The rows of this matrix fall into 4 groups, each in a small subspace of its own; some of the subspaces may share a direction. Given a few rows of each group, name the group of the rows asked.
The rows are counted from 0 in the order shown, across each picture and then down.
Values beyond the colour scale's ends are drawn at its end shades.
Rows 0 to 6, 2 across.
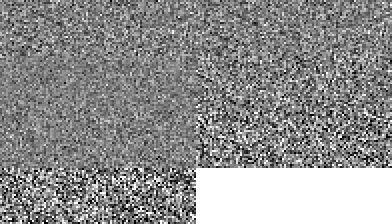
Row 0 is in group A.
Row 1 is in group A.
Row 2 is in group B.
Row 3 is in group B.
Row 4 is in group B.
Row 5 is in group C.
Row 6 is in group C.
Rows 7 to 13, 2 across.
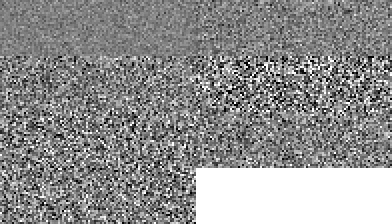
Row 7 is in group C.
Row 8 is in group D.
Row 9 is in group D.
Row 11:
A
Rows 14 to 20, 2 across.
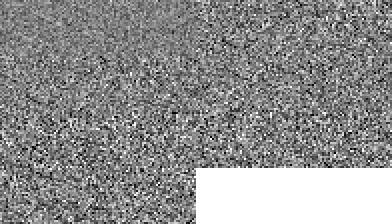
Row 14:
A
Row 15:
B
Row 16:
B
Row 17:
A
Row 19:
D
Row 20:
C
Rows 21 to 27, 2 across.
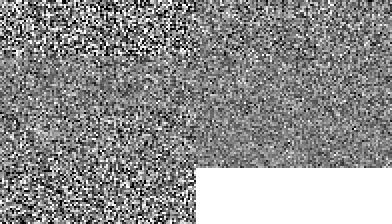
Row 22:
A
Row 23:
B
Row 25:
B
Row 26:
C
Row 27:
A
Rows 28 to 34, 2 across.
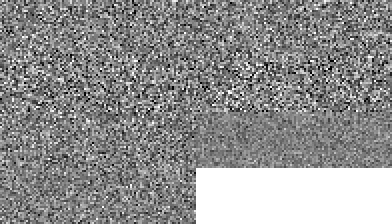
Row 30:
A
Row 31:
A
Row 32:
D
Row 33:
C
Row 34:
B
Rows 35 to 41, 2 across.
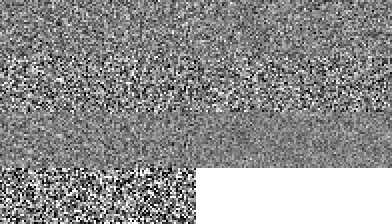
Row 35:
A
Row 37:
A
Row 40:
B
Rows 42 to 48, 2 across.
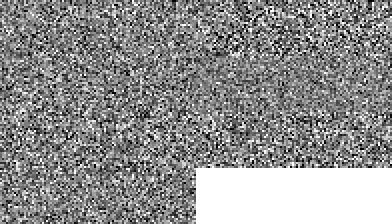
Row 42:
A
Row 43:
A
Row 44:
A
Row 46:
B
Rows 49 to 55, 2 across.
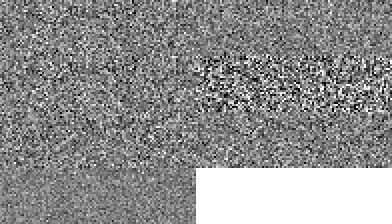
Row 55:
D
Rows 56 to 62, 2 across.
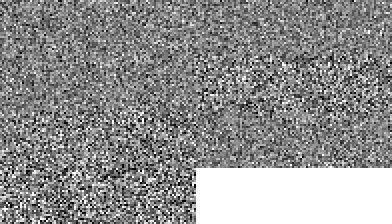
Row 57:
A
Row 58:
B
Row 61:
B
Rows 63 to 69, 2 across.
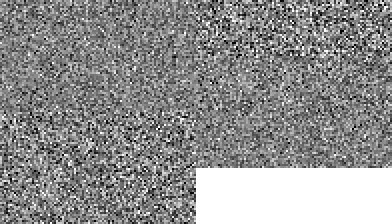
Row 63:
A
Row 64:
B
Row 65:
A
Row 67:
C
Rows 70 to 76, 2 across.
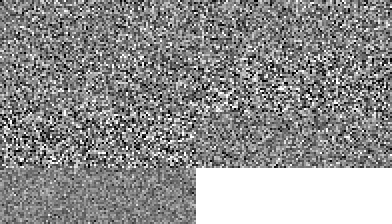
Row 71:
C
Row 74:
C
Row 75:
B
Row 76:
B
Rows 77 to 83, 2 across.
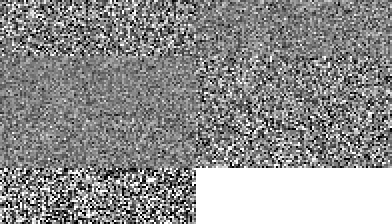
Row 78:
D
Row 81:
B
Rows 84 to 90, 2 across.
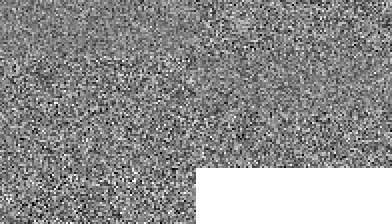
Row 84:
C
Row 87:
A
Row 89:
D
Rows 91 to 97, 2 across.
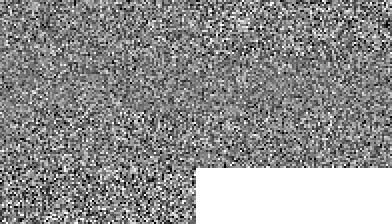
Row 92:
B
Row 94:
C
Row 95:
C
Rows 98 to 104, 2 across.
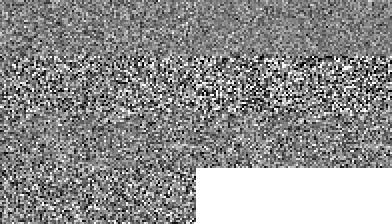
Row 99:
A
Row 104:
C
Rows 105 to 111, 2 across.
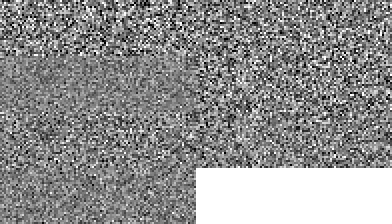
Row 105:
B
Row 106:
A
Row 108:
D
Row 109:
B
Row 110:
D
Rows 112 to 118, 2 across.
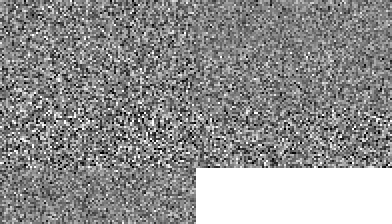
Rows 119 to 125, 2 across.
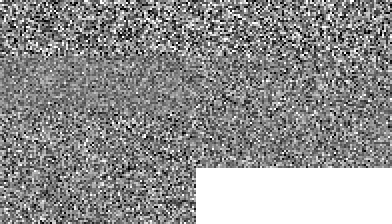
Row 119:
B
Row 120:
A
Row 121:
B
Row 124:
B
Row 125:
D
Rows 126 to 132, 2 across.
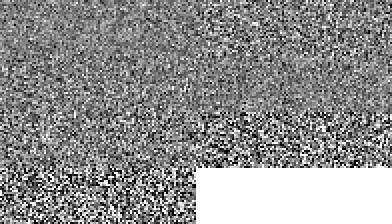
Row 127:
A
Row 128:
A
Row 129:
D
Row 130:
D
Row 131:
A
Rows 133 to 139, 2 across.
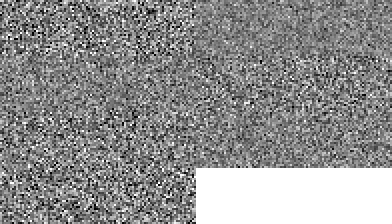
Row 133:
D
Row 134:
B
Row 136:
B
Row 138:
D
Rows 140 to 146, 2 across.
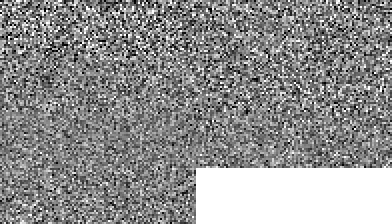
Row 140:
D
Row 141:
C
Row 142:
B
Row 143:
A
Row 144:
A
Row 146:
A
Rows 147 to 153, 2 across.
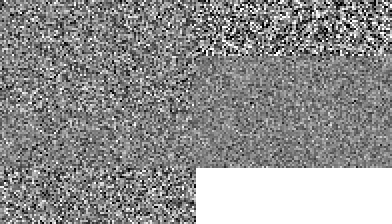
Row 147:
C
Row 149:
A
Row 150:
B
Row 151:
A
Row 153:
D
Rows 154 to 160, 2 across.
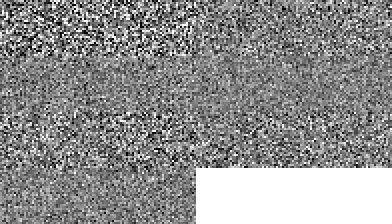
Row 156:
D
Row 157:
B
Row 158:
D
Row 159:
A
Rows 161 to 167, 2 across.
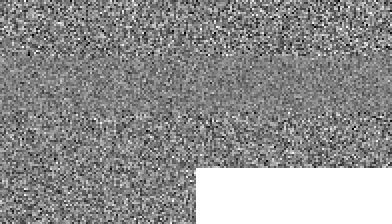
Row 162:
C
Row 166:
C
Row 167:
A
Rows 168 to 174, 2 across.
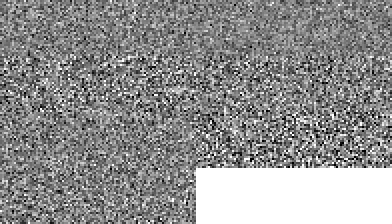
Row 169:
B
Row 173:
B
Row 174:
A
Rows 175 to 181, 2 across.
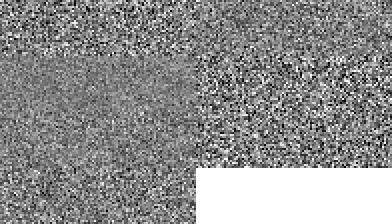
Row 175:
C
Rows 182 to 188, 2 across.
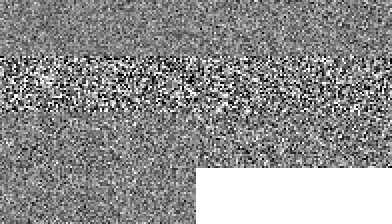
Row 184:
B
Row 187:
C
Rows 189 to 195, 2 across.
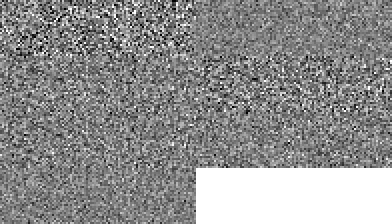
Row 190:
B
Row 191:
A
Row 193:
A
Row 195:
A
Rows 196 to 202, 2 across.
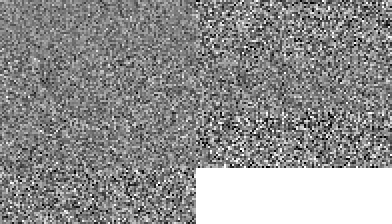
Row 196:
B
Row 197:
B
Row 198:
D
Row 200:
A
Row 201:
A
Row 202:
C
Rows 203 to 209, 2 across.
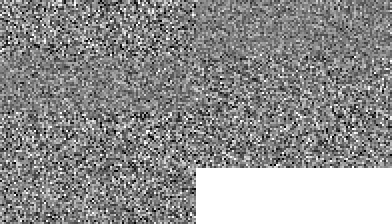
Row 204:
C
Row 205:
C
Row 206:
A
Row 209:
C
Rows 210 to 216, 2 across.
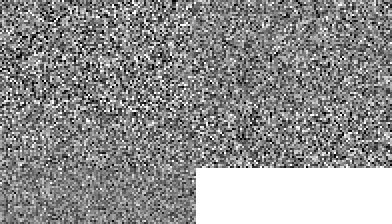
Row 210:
A
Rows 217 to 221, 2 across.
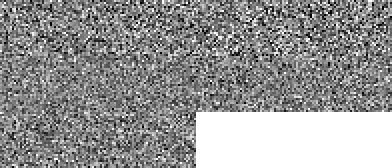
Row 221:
B
